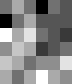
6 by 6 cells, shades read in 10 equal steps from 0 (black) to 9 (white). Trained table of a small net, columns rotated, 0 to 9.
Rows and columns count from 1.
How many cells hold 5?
4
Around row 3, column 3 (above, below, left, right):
6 6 6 4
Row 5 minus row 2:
7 2 -2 2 2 5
